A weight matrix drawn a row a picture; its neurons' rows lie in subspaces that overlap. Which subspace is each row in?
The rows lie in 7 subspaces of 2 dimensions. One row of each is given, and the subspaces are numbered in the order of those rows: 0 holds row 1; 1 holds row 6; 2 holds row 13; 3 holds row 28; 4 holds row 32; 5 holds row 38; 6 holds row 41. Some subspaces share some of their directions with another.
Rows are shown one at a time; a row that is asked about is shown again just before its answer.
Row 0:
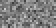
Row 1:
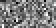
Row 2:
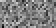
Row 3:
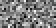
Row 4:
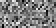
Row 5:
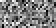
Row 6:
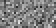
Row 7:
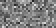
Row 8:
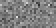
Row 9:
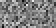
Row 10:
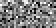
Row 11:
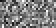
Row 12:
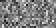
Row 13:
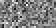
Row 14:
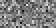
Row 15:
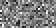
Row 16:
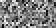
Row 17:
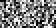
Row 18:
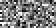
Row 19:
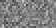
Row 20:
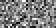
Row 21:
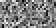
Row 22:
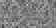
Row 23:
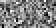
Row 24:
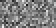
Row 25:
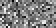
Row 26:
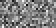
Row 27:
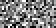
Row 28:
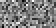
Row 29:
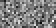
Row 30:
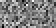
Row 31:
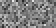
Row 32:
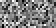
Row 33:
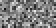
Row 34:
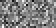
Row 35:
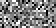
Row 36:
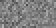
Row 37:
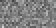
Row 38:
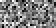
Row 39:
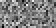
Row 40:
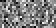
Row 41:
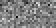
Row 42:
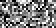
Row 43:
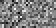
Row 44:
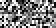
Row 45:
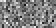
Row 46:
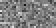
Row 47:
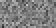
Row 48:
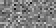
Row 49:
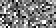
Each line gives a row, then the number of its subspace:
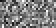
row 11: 4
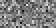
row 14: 0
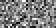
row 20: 3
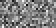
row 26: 0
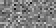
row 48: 2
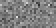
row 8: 6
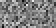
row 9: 6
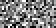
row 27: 3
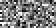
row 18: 5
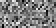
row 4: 5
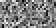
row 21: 0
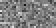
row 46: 5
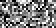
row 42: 2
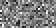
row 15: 5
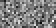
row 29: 1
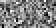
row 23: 0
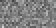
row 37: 6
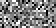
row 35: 5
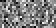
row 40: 1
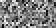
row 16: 3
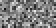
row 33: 3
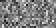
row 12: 1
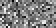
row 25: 4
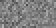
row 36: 2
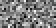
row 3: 3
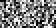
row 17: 1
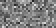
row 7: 2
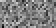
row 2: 0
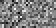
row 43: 2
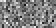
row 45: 1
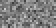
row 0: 3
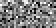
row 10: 6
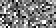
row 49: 4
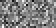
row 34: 4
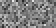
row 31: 4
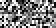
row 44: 0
